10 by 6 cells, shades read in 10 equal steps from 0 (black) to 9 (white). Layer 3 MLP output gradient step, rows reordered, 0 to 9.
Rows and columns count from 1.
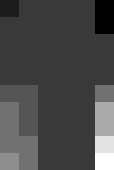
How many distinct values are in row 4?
1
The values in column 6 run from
0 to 9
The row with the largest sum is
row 10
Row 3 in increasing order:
2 2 2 2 2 2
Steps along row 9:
same down same same up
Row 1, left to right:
1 2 2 2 2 0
